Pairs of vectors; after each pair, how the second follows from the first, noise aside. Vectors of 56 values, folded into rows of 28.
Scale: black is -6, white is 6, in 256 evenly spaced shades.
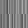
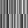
scaled up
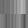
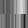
scaled up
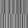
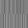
shrunk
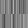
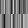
scaled up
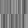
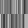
scaled up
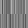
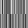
scaled up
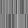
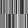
scaled up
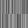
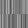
negated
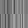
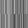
negated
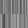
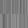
shrunk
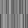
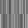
negated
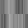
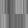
negated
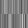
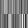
scaled up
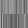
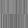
shrunk
